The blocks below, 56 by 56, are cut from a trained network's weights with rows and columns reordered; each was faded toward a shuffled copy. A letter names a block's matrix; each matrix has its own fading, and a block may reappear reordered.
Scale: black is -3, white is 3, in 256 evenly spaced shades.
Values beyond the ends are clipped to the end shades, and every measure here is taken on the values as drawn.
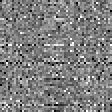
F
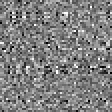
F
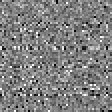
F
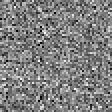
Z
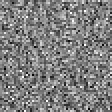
Z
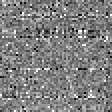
F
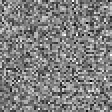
Z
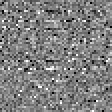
F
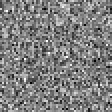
Z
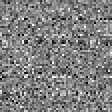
F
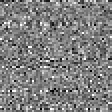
F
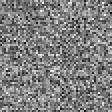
Z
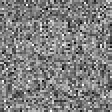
Z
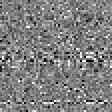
F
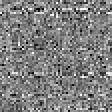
F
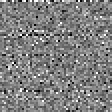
F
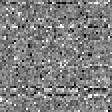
F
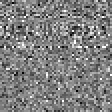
F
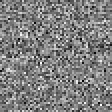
Z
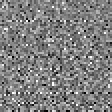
F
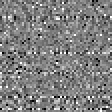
F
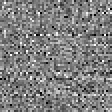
F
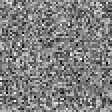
Z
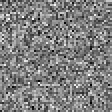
Z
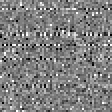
F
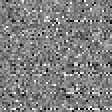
F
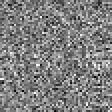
Z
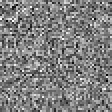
Z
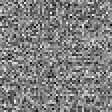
Z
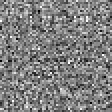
Z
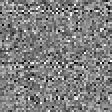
F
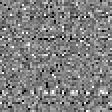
F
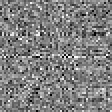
F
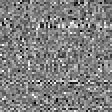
F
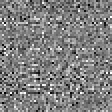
F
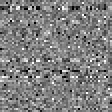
F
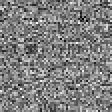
Z
